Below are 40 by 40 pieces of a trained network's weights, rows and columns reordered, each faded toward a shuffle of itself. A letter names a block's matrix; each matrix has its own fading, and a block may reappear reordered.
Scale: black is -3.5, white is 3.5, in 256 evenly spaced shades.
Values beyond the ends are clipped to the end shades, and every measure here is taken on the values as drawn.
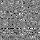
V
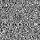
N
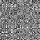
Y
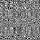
Y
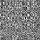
Y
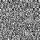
N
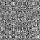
Y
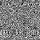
N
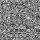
N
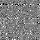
V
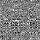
V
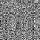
Y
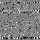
V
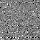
V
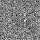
N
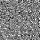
N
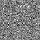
N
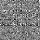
V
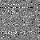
V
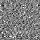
N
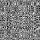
Y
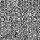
Y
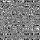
V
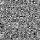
N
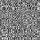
Y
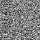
N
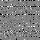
V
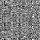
Y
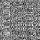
Y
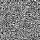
N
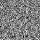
N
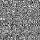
N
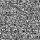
N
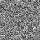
N
